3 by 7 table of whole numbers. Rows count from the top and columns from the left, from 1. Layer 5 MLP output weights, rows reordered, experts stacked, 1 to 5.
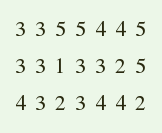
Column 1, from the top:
3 3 4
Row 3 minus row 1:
1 0 -3 -2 0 0 -3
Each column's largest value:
4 3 5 5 4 4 5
